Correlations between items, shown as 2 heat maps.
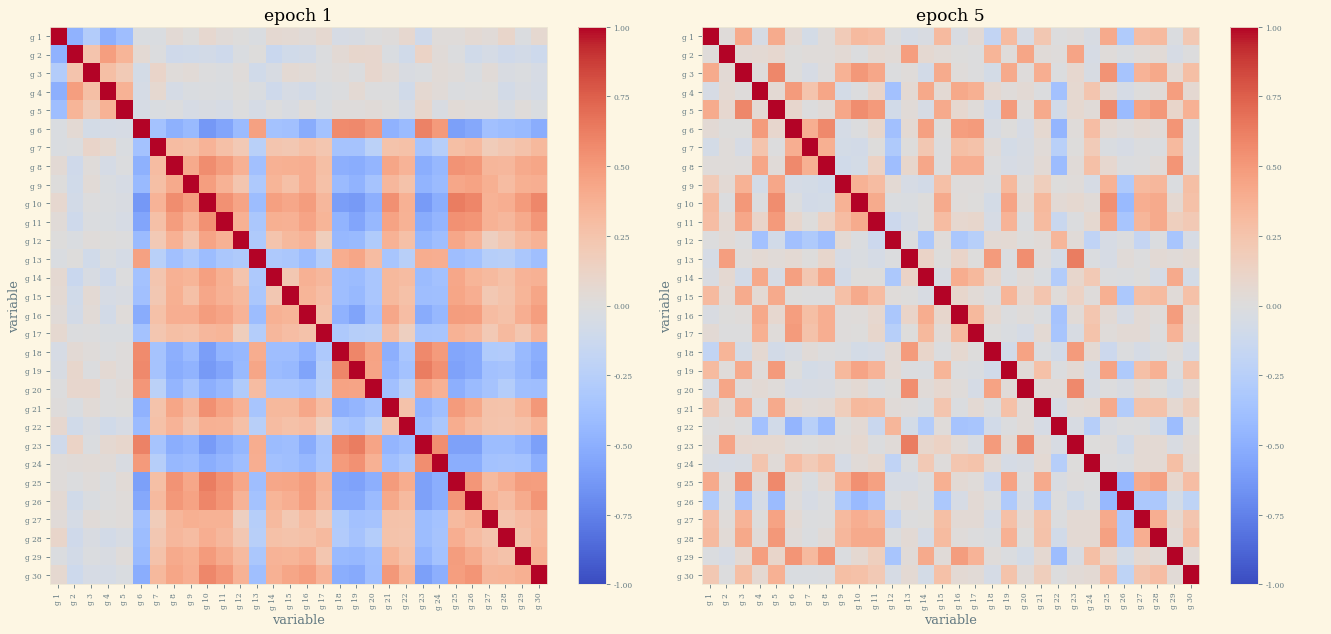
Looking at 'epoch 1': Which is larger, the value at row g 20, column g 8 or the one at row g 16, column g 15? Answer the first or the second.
the second
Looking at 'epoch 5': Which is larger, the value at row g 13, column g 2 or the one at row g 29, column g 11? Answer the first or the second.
the first
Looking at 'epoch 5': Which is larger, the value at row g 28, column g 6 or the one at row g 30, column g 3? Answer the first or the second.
the second
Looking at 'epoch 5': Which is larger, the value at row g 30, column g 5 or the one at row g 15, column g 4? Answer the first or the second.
the first
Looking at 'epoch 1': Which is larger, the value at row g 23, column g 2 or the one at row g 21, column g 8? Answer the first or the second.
the second
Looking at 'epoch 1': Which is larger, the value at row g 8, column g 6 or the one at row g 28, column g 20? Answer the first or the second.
the second
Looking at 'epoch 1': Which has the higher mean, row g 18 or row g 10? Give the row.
g 10
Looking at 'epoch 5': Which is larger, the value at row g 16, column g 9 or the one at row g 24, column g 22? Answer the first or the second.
the first
